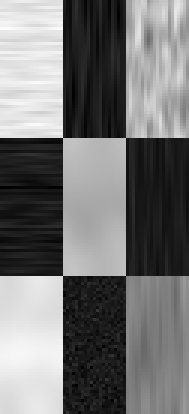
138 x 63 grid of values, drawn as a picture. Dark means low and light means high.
The table splits into 3 rows of 3 panels. Panel 1,1: very high, streaked across, faint in contrast. Panel 1,2: very low, streaked downward, faint in contrast. Panel 1,3: high, streaked downward. Panel 2,1: very low, streaked across, faint in contrast. Panel 2,2: high, smooth, faint in contrast. Panel 2,3: very low, streaked downward, faint in contrast. Panel 3,1: very high, smooth, faint in contrast. Panel 3,2: very low, fine-grained, faint in contrast. Panel 3,3: middling, streaked downward, faint in contrast.
